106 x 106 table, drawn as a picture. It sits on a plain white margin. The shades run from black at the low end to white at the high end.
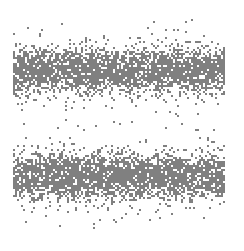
Stripes: horizontal, repeating 2 times. Odd rows or columns: none. Slope: none. Seam: none.
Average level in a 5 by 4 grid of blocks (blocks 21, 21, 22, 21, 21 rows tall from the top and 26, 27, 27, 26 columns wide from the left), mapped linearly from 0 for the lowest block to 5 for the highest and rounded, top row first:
4444
0000
5555
0000
4344
